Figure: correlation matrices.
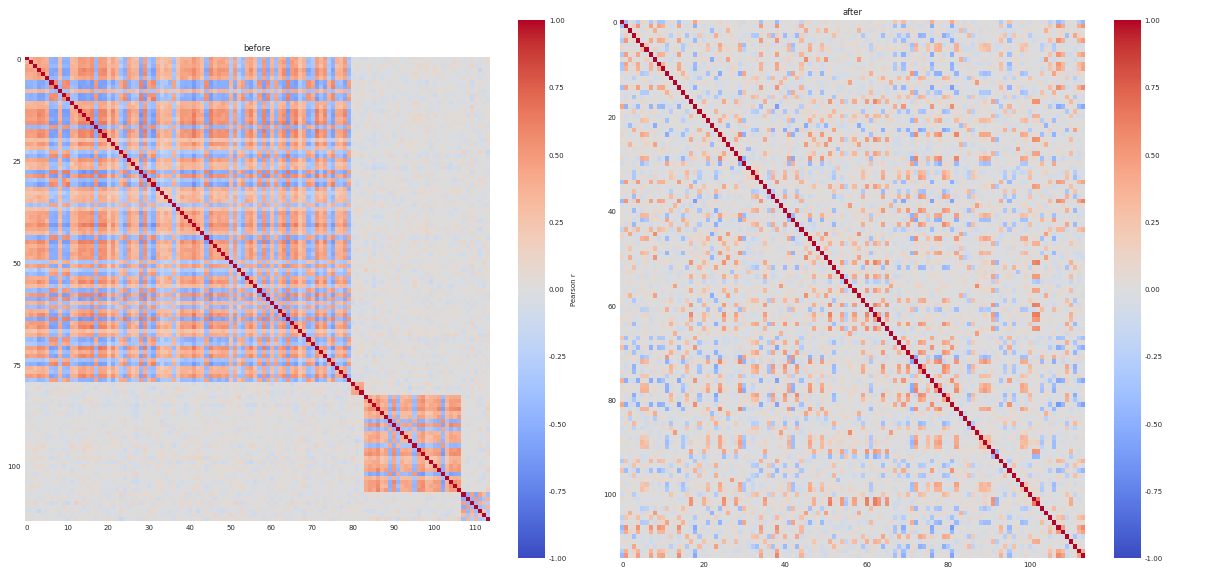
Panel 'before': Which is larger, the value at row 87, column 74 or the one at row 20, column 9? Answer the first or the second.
the first
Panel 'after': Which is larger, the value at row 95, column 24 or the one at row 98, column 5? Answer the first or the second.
the second
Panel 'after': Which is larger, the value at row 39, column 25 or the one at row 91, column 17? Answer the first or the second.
the second
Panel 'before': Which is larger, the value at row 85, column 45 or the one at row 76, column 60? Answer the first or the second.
the second
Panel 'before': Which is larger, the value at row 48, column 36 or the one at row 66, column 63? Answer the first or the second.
the second
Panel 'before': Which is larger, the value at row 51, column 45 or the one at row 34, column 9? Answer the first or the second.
the first
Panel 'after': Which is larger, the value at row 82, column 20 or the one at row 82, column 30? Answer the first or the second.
the first
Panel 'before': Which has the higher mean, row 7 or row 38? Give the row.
38
